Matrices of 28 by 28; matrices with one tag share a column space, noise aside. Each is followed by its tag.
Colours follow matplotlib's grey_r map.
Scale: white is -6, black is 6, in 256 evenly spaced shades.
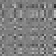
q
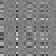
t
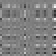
q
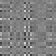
t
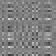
t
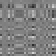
q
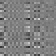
t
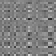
t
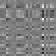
q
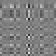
q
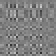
q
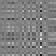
t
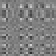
q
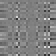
t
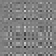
t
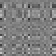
q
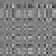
q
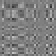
q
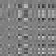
q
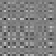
t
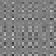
t
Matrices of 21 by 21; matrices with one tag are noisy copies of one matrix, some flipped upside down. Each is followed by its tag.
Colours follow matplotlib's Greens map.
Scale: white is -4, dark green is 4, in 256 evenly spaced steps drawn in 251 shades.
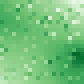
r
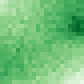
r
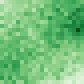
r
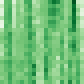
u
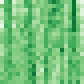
u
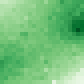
r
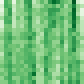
u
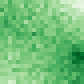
r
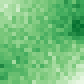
r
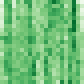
u
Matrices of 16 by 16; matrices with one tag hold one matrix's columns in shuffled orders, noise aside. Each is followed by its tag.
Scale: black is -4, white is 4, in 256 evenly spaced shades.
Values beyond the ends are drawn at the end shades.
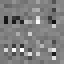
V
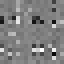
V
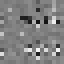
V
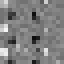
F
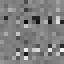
V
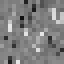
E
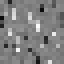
E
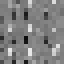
F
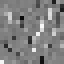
E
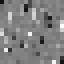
E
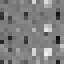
F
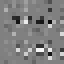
V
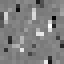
E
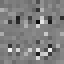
V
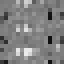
F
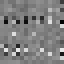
V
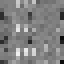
F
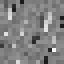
E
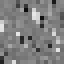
E
